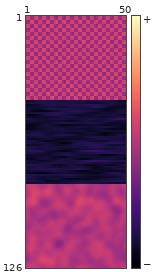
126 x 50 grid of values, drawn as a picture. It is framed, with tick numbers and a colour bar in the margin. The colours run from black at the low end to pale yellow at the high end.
The table splits into 3 rows of 1 panel. Panel 1,1: middling, checkered. Panel 2,1: very low, streaked across, faint in contrast. Panel 3,1: middling, blotchy, faint in contrast.
